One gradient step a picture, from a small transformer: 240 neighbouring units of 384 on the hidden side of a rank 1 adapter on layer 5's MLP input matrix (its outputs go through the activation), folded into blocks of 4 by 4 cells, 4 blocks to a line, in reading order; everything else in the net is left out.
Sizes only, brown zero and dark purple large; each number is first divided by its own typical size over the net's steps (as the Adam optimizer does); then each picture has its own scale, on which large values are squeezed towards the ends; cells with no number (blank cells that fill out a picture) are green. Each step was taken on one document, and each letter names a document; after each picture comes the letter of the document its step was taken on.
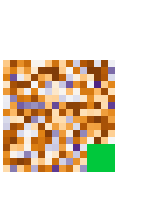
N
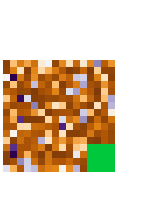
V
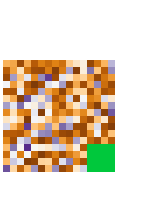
N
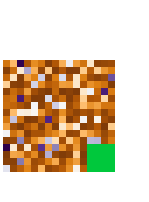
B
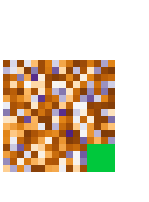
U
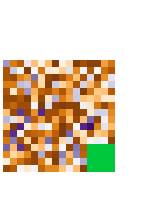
U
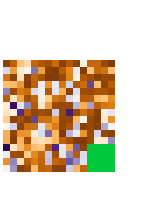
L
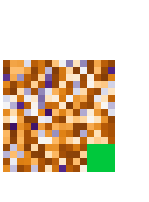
N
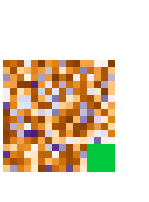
N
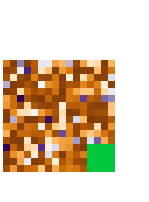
B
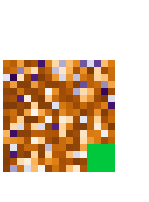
V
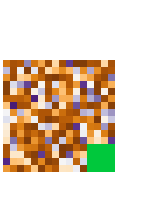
U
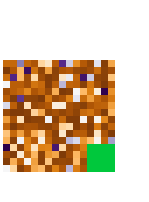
B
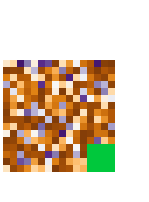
B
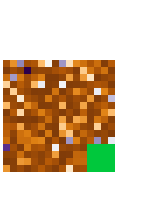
B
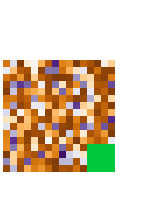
U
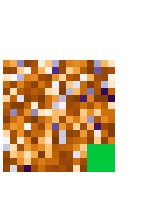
V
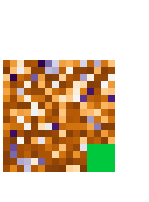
V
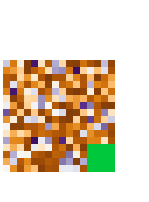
U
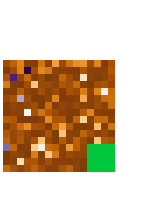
B
